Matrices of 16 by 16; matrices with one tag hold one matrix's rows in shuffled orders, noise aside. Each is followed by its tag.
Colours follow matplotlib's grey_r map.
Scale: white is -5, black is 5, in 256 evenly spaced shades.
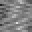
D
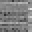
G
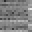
G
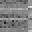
G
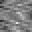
D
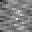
D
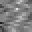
D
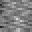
D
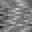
D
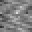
D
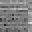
G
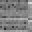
G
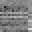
G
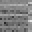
G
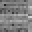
G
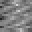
D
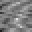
D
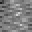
D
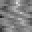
D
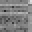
G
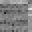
G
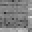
G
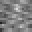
D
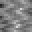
D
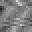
D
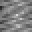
D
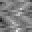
D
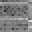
G
